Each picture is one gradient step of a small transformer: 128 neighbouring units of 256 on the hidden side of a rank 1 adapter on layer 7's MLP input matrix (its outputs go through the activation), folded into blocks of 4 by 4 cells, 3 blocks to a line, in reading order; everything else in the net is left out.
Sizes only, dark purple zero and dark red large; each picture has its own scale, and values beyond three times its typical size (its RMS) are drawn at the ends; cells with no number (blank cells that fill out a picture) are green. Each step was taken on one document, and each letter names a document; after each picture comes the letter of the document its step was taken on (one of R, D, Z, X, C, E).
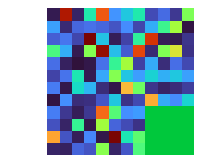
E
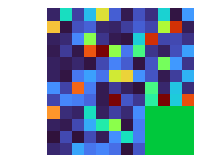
E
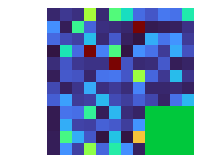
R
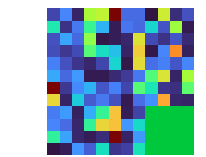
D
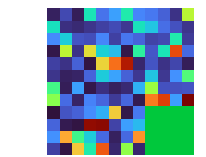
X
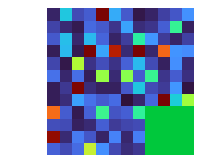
E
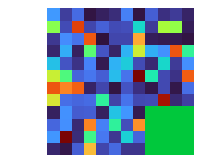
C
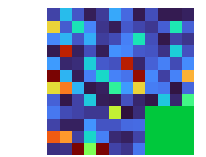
C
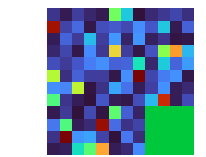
C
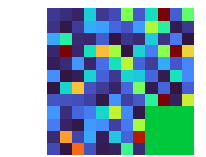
X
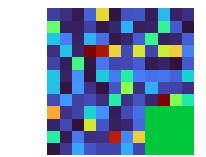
E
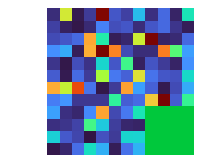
E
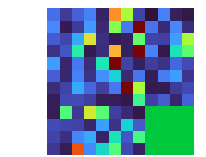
R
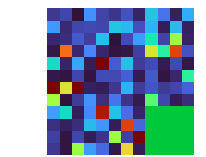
X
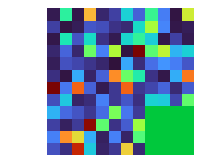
X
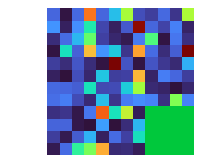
R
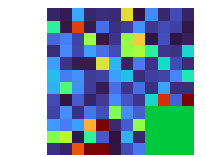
C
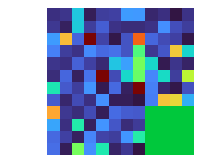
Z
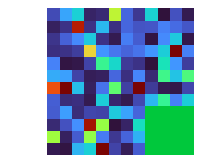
C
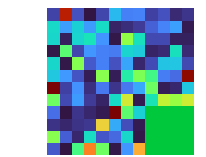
Z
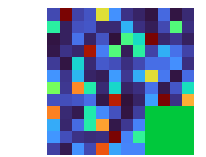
E
